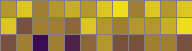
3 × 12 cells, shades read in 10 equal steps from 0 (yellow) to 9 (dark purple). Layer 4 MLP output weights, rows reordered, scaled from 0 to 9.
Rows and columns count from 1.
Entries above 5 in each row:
0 1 6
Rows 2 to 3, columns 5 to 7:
5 1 3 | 8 5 3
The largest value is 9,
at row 3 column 3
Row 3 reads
6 4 9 4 8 5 3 6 6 4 4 6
